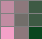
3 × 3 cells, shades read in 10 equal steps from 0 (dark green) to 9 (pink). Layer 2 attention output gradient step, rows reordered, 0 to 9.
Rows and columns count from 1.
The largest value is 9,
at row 3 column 1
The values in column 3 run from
0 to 2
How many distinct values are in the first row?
3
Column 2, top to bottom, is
5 4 5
